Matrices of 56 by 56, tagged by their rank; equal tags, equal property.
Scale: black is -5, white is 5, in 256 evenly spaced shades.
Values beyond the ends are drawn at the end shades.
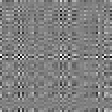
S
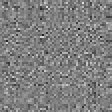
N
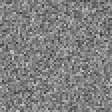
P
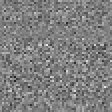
N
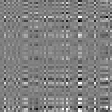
S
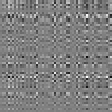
S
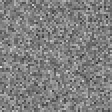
P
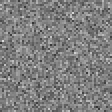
P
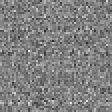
N
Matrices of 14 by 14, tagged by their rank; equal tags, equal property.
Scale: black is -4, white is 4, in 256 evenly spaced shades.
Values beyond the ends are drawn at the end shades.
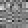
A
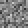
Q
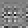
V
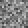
Q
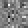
A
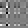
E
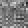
A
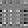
E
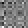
V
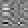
V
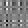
E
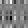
E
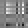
E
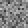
Q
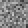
Q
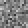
Q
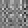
V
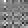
V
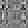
V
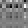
E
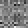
A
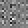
A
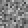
Q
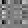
E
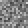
Q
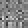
A
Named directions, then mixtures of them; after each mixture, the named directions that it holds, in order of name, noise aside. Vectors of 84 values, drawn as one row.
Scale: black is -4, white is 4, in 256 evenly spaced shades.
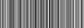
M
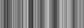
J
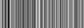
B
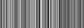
B, J, M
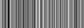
B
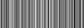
M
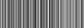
B, M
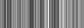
J, M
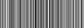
M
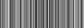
B, M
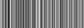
B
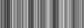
J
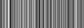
B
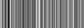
B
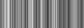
B, J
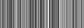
J, M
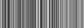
B, J, M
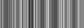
J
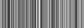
B, J, M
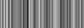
B, J, M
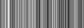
B, J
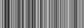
B, J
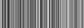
B, J, M
